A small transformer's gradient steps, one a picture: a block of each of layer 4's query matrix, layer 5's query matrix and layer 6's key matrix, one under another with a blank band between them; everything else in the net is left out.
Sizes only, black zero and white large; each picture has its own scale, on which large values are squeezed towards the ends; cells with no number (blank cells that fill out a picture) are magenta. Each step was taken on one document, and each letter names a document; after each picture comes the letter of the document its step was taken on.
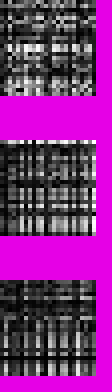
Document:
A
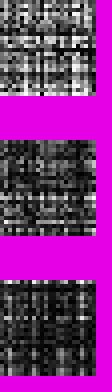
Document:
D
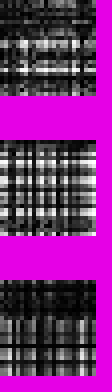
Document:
D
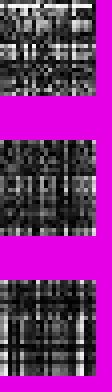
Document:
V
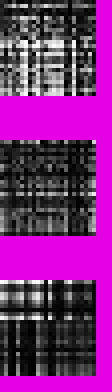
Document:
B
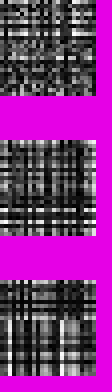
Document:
D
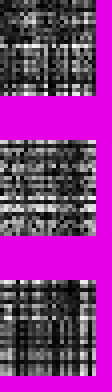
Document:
V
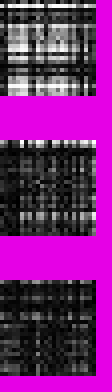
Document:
A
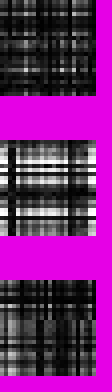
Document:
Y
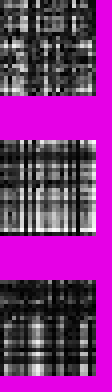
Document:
B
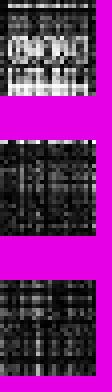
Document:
A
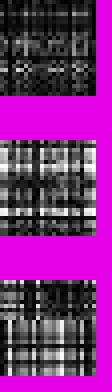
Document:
Y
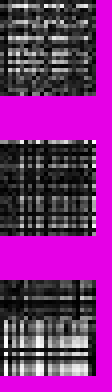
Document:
A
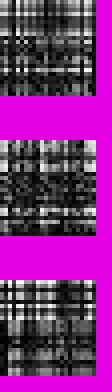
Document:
Y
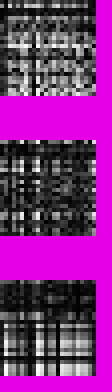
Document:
A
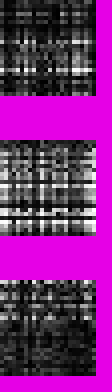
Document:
Y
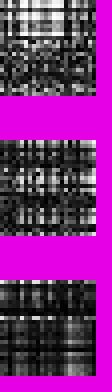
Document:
B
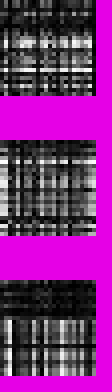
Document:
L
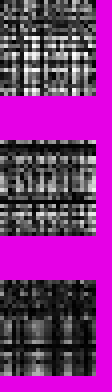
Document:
V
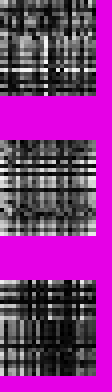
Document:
L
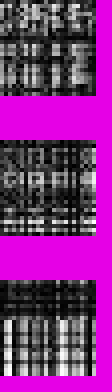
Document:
D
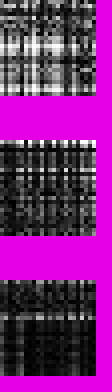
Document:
B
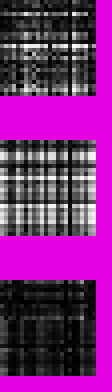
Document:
V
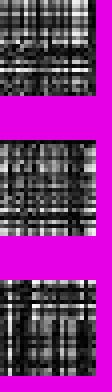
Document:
Y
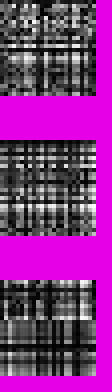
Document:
V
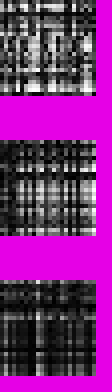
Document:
B
